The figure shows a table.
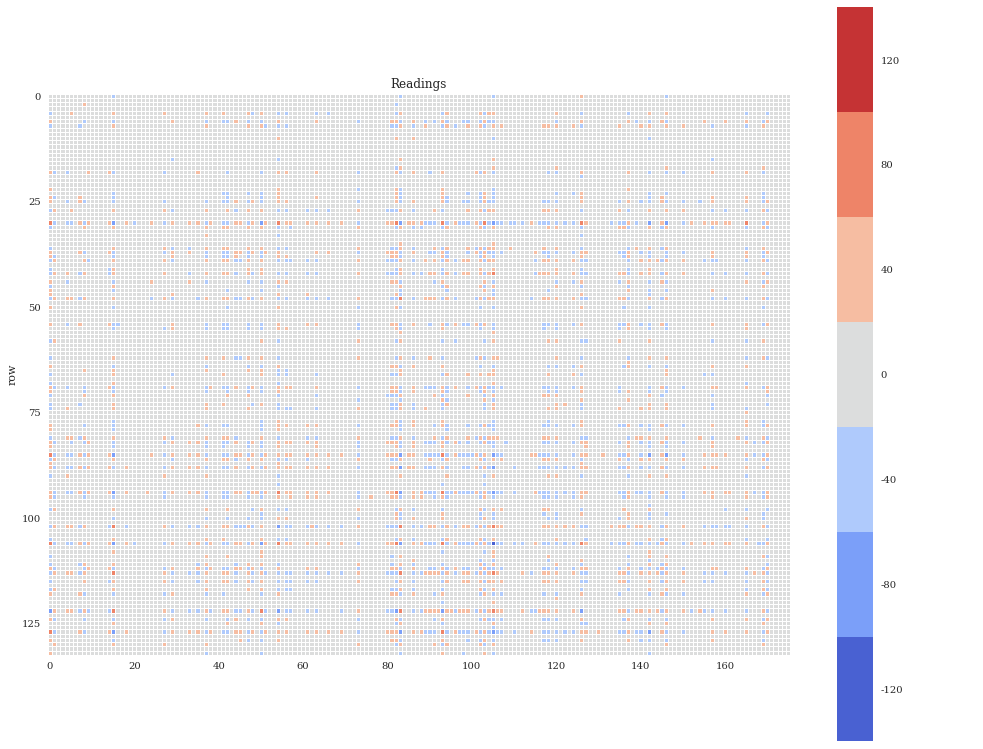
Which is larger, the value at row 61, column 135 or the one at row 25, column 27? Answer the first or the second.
the first
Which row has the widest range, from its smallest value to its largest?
106
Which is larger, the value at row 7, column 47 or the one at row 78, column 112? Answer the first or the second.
the first
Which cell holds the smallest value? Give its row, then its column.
106, 105
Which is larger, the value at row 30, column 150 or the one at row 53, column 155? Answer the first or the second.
the second
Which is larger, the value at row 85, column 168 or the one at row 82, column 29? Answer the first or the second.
the second
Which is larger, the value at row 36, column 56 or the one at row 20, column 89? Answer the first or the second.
the second
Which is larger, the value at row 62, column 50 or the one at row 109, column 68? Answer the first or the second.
the first
